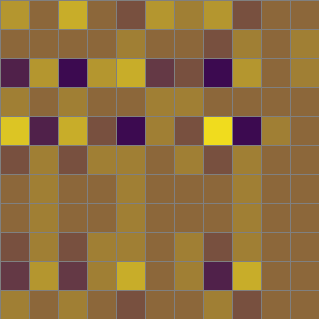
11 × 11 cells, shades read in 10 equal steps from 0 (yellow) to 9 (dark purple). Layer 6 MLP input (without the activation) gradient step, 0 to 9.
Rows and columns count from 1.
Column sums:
54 50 55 51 50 53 52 57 51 54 53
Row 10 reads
7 3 7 4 2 5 4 8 2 5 5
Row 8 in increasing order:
4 4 4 5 5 5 5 5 5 5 5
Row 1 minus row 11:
-1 0 -2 0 0 -2 -1 -1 0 0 0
